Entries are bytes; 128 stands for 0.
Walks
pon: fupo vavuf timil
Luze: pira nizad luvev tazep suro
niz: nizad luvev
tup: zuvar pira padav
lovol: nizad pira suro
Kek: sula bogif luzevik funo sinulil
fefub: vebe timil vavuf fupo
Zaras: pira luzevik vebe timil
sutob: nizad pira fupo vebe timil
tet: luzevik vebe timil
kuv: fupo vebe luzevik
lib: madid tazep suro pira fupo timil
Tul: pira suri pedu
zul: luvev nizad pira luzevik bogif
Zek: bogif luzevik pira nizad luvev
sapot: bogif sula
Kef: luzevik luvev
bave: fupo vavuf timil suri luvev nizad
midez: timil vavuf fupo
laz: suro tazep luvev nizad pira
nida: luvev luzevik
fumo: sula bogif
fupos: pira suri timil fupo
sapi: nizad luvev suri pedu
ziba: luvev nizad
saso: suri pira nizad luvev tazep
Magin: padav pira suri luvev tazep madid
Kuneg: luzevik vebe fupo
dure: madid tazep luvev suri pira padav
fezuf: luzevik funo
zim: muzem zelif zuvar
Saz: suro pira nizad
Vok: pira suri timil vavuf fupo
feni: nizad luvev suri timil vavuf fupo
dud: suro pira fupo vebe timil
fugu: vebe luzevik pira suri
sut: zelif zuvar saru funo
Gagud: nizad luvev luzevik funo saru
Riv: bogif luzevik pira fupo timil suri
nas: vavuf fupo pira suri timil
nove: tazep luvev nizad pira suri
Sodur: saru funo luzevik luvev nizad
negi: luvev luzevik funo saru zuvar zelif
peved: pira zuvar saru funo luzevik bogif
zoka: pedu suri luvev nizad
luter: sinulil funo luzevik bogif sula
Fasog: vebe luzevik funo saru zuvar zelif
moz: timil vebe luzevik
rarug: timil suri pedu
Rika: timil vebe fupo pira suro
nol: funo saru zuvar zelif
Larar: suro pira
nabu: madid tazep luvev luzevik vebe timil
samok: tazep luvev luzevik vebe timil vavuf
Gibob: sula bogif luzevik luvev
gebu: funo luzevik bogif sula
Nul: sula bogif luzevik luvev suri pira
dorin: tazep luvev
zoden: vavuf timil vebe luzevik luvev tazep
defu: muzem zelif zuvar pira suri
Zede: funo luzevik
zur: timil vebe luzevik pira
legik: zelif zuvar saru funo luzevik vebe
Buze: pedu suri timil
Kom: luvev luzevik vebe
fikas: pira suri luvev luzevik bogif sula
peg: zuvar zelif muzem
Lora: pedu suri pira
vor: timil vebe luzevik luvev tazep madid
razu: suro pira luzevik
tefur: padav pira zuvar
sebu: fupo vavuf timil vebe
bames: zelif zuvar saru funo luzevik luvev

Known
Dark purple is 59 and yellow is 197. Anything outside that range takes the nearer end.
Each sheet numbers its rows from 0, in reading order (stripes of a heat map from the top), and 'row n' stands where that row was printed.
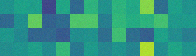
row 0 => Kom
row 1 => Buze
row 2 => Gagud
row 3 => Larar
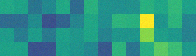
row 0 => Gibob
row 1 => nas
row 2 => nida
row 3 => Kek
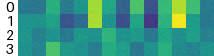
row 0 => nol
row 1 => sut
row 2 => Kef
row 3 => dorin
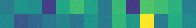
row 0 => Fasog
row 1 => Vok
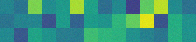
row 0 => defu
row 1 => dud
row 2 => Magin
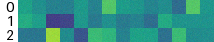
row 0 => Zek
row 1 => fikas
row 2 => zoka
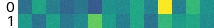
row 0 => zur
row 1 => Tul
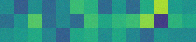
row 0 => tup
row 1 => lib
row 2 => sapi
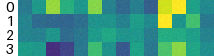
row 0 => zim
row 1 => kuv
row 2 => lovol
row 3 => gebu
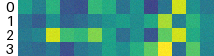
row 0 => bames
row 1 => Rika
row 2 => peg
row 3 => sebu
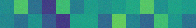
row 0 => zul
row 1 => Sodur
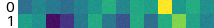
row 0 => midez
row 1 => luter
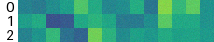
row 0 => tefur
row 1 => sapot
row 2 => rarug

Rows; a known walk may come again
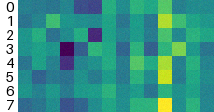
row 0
feni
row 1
Lora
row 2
Nul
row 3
legik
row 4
tet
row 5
fupos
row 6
Kef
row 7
nas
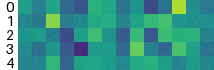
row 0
bames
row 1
ziba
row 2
fezuf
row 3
Sodur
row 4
Saz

